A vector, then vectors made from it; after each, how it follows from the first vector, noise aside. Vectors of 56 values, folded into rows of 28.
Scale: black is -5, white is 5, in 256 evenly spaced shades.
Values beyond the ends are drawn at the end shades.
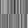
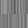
shrunk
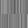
shrunk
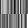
scaled up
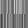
wrapped around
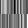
scaled up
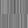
shrunk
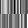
scaled up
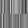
wrapped around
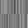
shrunk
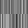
wrapped around
